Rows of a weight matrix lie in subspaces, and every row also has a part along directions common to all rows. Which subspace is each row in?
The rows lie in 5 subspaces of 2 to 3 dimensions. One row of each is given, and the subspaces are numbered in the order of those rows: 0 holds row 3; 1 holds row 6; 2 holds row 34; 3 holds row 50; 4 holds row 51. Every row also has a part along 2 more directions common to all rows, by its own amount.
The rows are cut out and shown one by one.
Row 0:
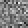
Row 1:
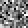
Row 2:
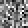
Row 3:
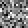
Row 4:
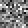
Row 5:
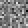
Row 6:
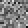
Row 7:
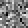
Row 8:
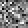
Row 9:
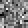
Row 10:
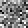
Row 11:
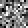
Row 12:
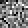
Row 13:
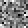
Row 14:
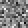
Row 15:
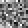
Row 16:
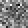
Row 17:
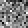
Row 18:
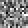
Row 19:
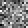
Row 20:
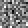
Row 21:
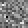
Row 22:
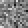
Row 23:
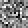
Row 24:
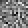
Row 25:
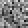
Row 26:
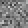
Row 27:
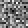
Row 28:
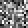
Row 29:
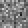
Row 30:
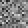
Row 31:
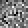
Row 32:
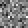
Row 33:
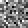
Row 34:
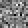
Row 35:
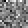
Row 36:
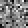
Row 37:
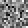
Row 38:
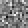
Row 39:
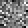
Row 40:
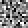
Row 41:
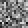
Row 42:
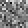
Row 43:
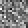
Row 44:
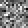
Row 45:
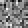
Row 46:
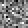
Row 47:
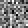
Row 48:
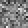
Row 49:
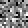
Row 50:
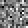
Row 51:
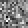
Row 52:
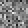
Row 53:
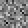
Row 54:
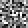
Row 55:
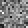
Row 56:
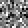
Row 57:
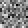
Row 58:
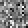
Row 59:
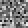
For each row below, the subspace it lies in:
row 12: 2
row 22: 2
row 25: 2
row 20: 1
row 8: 4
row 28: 3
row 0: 1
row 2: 3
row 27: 1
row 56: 0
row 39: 3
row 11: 0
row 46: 4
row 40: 1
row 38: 2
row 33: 2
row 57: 0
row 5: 1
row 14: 1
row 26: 1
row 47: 1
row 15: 2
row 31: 2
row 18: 3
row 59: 1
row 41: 4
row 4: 0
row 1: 3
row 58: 3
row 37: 3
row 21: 4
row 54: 2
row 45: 4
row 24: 2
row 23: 2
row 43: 4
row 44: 0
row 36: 0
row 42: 4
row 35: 4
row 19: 3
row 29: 2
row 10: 3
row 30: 4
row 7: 0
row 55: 3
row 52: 4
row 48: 0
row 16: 0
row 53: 3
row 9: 2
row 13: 3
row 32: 0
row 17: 4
